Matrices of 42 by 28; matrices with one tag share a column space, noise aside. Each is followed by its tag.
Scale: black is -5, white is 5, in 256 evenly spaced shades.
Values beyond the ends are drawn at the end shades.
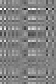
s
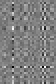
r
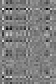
s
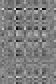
s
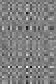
r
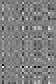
r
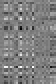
r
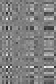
r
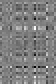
r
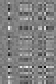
r
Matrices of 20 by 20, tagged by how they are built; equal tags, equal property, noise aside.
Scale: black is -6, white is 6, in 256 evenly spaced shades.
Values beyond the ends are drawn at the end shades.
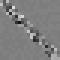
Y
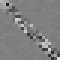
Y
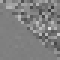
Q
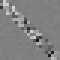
Y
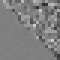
Q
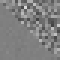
Q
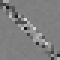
Y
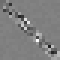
Y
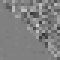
Q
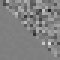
Q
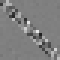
Y
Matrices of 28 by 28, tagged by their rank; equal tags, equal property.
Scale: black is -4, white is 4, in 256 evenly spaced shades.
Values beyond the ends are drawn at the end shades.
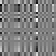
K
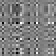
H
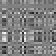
H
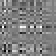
H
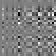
H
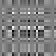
K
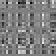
H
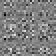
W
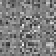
W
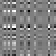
K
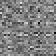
W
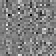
W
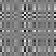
K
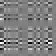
K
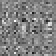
W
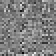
W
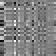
H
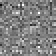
W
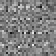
W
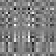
H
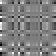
K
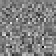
W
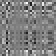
H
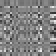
H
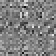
W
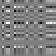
K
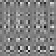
H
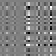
K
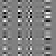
K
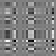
K
